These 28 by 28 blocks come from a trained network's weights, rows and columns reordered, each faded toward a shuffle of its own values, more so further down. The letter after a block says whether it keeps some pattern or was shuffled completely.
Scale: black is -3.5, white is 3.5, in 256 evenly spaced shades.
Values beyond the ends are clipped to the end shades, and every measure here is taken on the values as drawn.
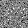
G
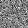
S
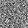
S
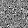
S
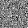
S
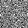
S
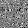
S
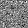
G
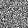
G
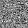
S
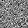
S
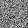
G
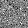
G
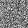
G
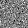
G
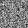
S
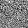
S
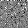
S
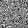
G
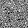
S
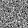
G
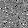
G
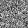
S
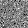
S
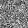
G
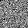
G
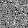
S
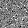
G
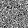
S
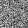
G
